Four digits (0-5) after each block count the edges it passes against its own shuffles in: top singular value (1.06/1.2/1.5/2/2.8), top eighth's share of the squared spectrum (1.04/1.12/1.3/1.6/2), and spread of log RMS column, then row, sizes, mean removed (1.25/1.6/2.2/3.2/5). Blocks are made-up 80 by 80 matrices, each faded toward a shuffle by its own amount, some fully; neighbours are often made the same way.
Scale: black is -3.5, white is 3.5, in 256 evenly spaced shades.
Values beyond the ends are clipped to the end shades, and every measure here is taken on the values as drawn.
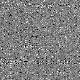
3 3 1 2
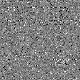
3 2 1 2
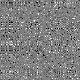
4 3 2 2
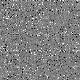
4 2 1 1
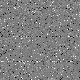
3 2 0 1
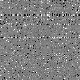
4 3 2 2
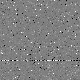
4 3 0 1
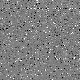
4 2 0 1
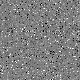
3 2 0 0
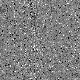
1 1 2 0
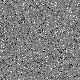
0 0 0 0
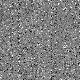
1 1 2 0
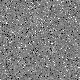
0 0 0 0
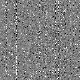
2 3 3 0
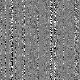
2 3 4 0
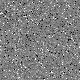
0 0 0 0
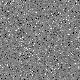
0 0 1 0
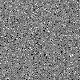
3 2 1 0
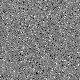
0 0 0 0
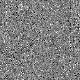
2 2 2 0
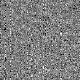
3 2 3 0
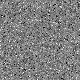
0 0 0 0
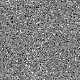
1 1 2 0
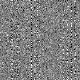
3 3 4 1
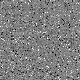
3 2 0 0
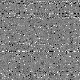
4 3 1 2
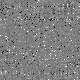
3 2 0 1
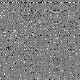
4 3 1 2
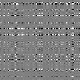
5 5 3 4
